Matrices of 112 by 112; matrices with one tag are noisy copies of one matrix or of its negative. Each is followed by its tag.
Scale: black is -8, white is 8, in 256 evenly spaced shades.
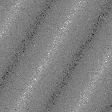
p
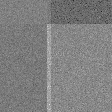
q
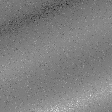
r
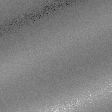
r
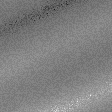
r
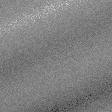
r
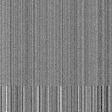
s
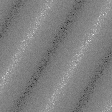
p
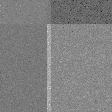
q
